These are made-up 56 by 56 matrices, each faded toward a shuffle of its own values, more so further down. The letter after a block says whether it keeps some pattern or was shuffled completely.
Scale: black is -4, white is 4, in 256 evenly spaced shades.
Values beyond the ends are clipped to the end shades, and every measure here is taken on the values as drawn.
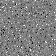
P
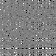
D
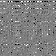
D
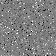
P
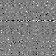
D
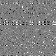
D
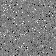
P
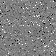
P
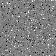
P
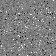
P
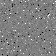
P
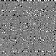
D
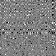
D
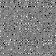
D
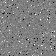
P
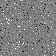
P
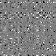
D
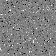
P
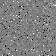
P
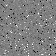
P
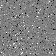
P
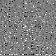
D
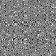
D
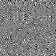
D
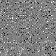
D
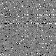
D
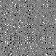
D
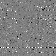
D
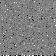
D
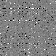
D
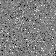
P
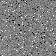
P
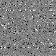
D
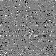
D
